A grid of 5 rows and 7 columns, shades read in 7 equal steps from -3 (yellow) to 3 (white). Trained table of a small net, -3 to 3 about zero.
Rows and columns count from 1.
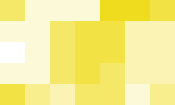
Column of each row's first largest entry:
2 1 1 1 6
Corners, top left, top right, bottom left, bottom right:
-1 -2 -2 0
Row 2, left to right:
2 2 -1 -2 -2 1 1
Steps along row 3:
down down down same up same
